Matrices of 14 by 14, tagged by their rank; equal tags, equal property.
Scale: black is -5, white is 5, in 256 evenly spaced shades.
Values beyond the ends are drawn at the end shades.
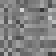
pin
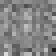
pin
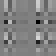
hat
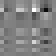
hat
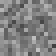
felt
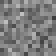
felt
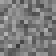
felt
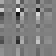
hat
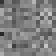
pin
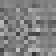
pin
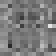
pin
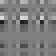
hat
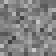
felt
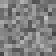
felt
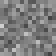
felt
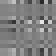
hat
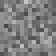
felt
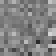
pin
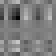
hat
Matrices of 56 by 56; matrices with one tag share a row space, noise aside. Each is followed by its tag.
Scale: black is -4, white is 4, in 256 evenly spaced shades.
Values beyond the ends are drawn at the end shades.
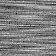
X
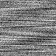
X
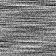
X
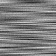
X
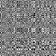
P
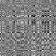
P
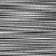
X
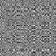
P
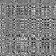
P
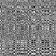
P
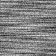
X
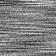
X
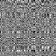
P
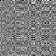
P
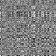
P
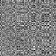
P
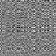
P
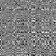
P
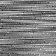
X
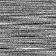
X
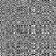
P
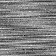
X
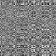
P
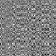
P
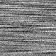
X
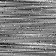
X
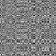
P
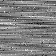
X
